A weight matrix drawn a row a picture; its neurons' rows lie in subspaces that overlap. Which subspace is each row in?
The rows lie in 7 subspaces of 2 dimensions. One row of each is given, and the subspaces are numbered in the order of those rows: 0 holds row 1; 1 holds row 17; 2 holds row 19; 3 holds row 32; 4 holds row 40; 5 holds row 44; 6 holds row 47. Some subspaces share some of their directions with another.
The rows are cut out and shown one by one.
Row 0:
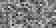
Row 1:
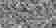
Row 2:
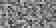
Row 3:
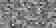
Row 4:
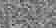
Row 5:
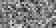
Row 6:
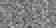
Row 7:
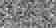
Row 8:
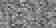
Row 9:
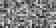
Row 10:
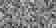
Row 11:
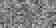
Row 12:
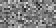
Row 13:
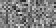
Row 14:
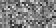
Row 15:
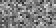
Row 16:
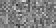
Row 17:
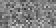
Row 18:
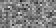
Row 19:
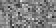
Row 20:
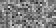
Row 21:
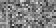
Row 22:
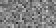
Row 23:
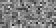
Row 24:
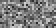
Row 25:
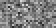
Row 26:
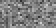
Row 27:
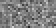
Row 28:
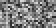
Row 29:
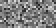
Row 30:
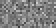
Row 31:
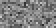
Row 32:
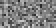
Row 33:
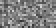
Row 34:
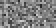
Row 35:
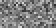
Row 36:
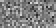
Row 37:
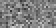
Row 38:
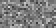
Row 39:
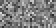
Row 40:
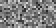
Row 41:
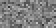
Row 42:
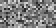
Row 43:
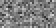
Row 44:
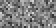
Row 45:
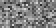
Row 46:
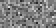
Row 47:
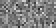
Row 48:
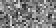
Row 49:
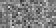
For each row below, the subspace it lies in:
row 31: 2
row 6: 4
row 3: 6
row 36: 1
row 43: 5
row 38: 2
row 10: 5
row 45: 5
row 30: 6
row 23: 6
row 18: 5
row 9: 3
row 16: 6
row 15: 0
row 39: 5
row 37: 1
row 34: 3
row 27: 4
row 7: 5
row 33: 3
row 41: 2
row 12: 4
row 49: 4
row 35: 0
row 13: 6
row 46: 1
